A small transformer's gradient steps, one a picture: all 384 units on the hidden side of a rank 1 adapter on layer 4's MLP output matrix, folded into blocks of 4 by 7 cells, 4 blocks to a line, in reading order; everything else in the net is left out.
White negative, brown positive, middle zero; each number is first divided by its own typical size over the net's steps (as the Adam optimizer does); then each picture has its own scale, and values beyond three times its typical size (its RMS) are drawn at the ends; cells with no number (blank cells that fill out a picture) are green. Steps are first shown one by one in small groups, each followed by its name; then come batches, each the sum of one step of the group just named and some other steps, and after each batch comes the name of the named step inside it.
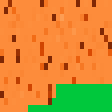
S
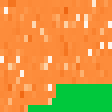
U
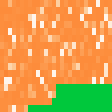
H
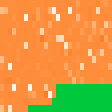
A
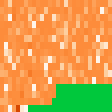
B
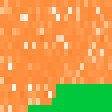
A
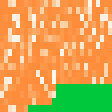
H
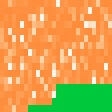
H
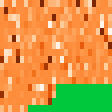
S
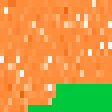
U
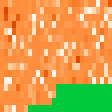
H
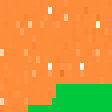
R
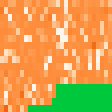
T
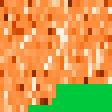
T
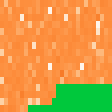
R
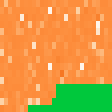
R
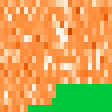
T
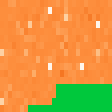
R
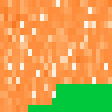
T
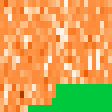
T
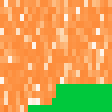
T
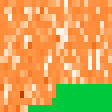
T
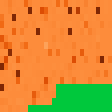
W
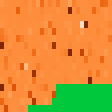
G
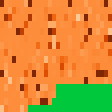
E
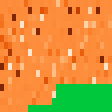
W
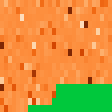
G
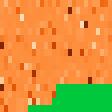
G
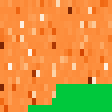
G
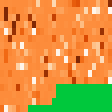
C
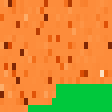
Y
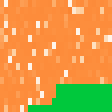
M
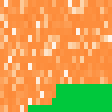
M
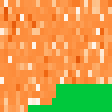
C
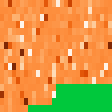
Y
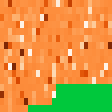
Y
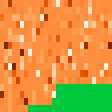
Y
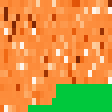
C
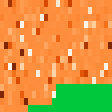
Y
